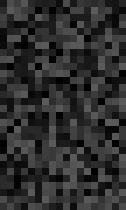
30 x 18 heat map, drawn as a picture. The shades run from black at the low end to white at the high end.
No row or column stands out. The histogram is flat. Overall the values sit about 20% of the way up the scale. The halves do not mirror each other. Fine speckle covers the field.
